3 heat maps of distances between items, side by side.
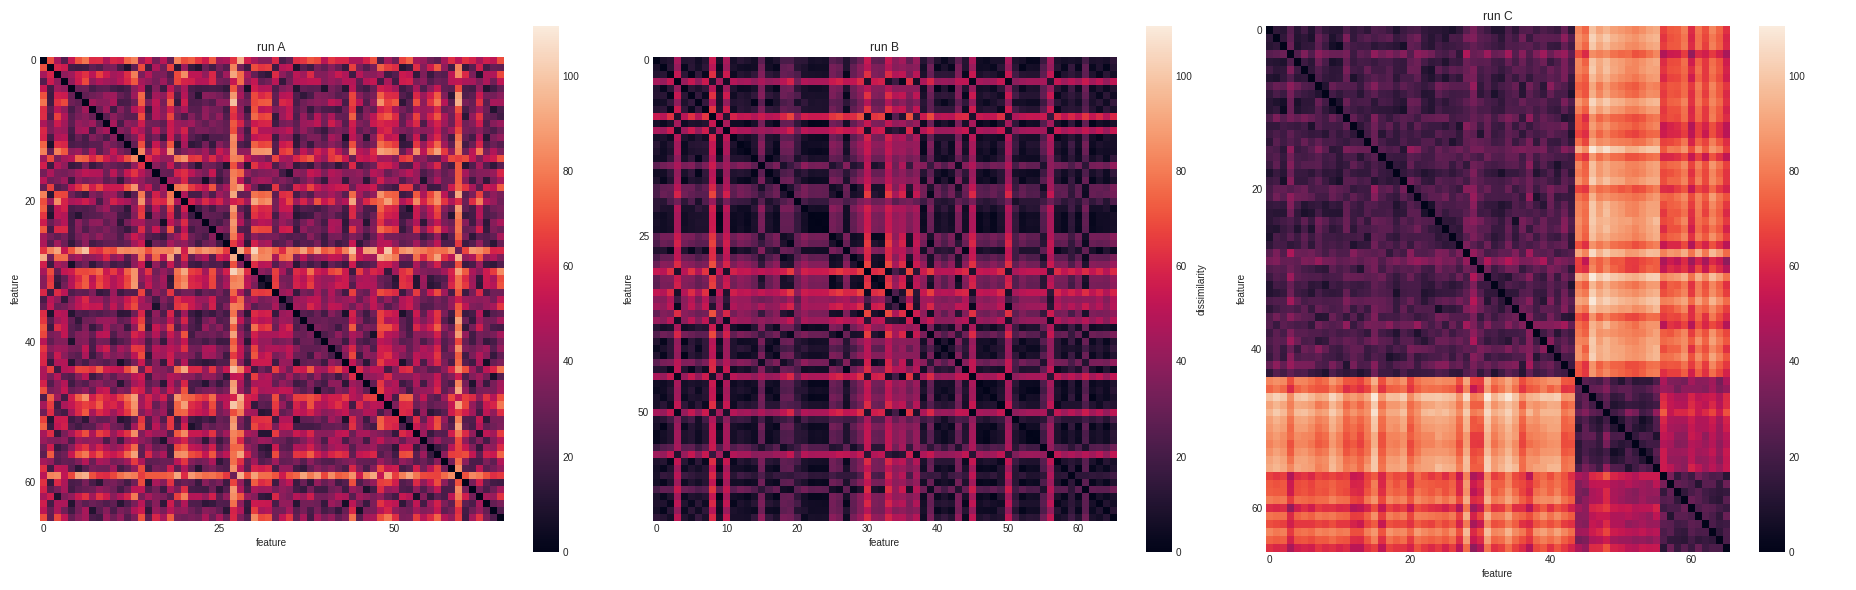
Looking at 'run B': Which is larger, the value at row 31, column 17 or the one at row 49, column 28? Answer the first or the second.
the first
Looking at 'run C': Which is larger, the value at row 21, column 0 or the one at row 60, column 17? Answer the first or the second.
the second
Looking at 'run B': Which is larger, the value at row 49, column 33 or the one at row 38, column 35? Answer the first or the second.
the first
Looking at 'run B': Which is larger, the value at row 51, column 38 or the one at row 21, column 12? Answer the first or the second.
the first
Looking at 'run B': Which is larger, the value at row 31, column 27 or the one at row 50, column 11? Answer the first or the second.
the second
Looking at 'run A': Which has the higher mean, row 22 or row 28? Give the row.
28
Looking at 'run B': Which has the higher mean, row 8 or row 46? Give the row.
8
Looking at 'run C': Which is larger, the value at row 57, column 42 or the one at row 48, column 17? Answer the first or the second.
the second
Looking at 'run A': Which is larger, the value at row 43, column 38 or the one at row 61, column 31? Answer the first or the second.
the second
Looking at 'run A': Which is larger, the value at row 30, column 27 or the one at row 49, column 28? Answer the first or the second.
the first
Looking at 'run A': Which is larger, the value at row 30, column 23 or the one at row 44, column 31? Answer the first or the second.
the first
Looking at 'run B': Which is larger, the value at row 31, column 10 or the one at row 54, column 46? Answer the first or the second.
the first
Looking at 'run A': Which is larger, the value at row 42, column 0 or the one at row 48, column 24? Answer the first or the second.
the second
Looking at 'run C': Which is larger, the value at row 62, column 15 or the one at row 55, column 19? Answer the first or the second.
the second
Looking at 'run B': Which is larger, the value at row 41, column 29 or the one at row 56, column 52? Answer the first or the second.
the second
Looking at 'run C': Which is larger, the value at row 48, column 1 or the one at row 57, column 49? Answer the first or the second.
the first
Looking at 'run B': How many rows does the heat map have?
66
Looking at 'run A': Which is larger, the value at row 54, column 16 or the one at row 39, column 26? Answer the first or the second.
the second
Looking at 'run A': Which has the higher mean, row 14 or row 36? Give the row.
14
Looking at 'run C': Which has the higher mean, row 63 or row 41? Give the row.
63
